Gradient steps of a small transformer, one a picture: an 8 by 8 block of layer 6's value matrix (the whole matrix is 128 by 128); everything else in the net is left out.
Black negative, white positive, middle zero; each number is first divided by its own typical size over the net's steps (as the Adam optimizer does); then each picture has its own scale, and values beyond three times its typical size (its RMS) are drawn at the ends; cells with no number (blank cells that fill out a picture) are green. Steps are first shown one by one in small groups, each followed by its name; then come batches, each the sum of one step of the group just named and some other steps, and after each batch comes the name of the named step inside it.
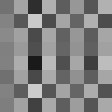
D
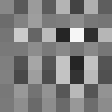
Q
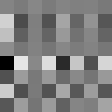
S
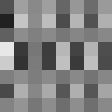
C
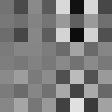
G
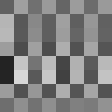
S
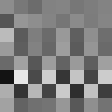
D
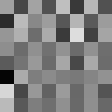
Q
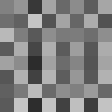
D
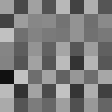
Q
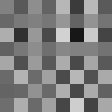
G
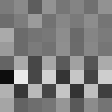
D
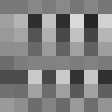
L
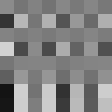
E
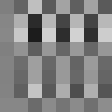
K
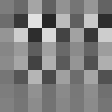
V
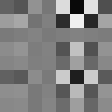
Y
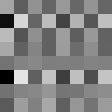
E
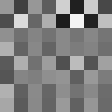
Y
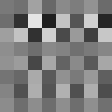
V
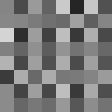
Y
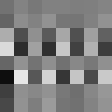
E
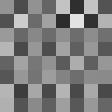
Y
